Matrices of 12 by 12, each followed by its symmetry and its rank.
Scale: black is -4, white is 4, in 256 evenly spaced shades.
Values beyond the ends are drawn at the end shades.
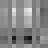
neither, rank one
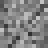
neither, full rank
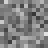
neither, full rank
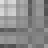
symmetric, rank one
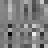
neither, rank two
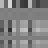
neither, rank one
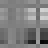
neither, rank one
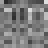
neither, rank two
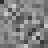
symmetric, full rank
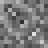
symmetric, full rank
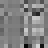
neither, rank two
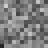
neither, full rank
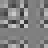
symmetric, rank one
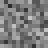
neither, full rank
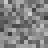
neither, full rank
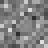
symmetric, full rank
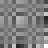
symmetric, rank one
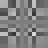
symmetric, rank one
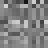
neither, rank two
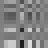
neither, rank one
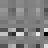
neither, rank one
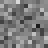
neither, full rank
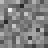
symmetric, full rank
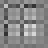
symmetric, rank one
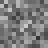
symmetric, full rank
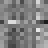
neither, rank two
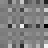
neither, rank one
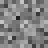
symmetric, full rank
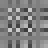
symmetric, rank one
